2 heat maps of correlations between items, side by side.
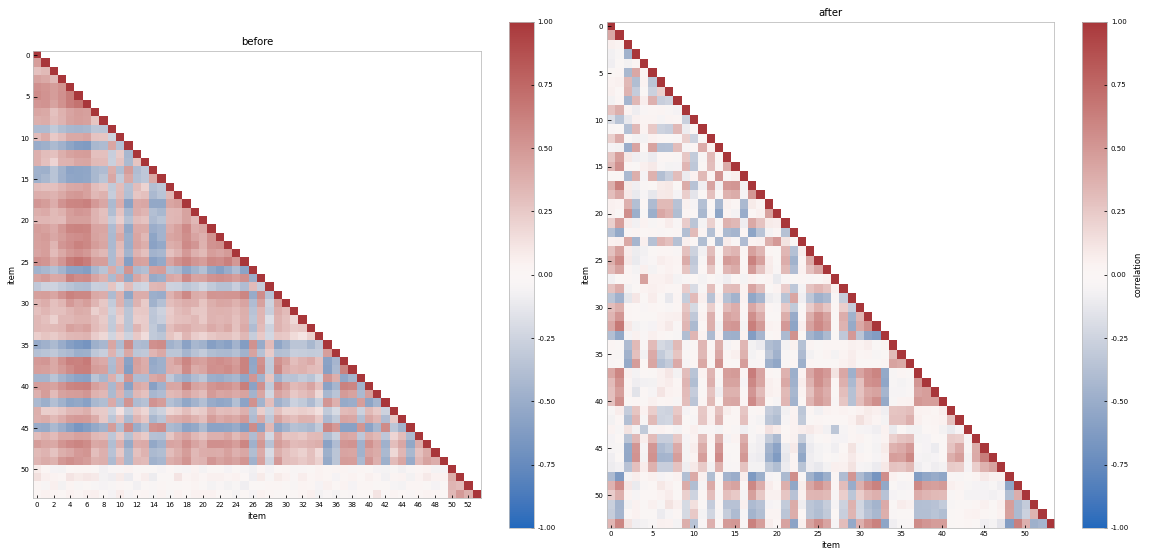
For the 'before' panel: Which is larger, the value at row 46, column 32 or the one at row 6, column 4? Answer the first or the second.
the second
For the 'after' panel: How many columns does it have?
54
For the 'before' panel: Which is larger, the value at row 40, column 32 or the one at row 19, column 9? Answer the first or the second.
the first
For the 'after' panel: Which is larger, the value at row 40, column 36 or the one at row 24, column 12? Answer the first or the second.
the second
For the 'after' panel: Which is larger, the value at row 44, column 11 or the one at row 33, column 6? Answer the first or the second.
the first
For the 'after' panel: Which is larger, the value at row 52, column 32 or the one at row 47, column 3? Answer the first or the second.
the second
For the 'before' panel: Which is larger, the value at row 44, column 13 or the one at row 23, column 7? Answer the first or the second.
the second
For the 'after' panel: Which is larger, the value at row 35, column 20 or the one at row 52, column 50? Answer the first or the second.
the second
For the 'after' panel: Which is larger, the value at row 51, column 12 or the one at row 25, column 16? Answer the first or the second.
the second
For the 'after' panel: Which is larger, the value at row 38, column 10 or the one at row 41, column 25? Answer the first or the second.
the second
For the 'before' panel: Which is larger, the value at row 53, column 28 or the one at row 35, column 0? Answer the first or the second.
the first
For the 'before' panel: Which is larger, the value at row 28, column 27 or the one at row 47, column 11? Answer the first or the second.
the first
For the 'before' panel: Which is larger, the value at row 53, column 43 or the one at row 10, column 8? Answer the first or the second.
the second
